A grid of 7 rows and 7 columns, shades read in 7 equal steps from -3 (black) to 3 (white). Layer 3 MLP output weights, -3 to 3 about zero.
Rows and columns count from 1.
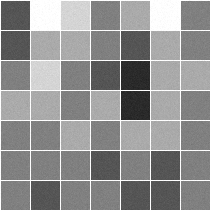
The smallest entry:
-2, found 2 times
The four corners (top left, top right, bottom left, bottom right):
-1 0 0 0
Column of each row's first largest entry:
2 2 2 1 3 1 1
